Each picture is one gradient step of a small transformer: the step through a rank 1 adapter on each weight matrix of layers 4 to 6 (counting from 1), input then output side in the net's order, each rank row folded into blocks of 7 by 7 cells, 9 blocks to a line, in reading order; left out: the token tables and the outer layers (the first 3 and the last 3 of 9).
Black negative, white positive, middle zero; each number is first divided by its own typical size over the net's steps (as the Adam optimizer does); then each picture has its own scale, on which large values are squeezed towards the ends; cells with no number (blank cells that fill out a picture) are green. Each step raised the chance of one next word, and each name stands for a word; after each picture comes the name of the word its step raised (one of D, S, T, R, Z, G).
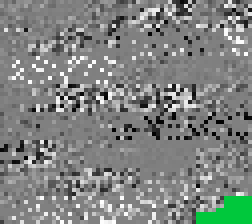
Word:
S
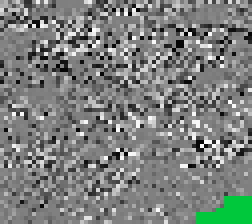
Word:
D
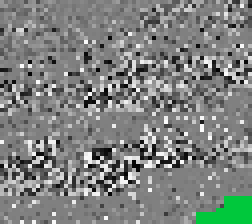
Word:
D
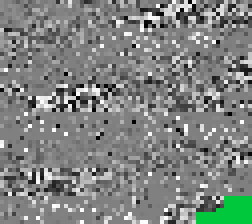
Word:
S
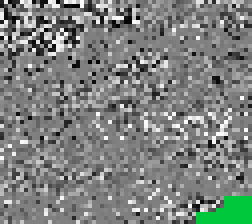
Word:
D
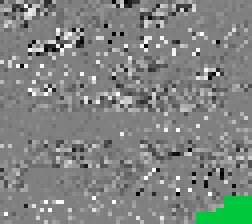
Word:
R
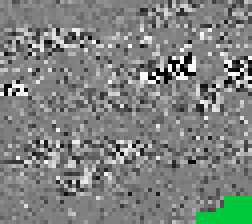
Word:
S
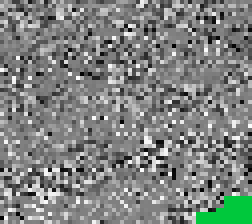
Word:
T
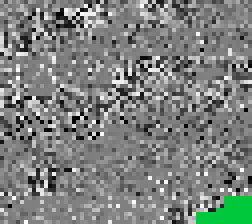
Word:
T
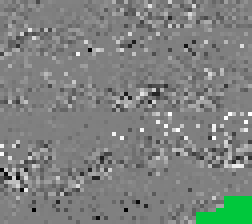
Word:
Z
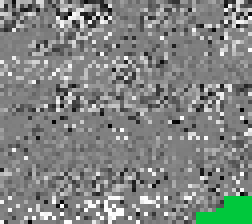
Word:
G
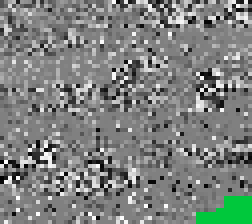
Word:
G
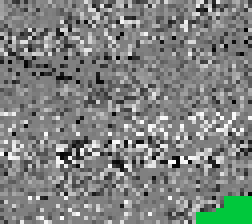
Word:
D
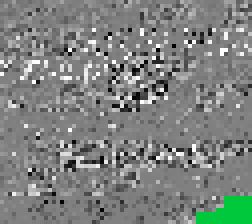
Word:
Z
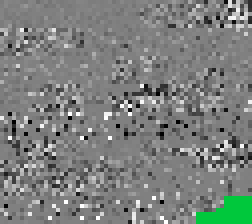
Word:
G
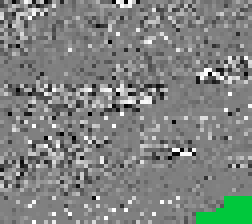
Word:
R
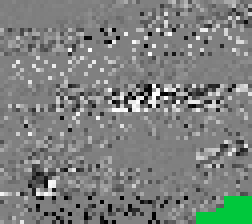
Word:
Z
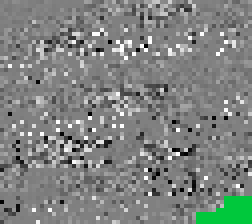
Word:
R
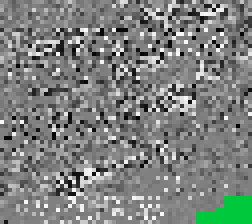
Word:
S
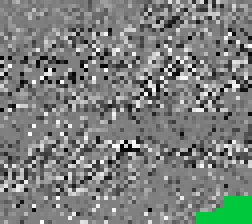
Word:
D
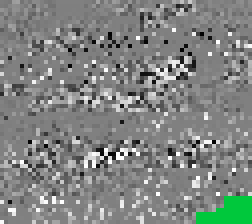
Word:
R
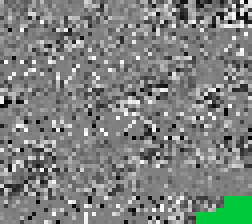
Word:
T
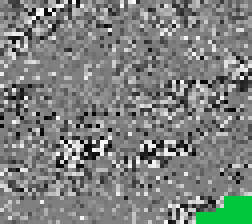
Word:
S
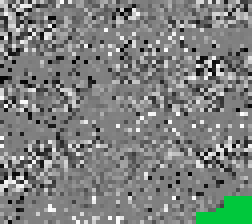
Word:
D
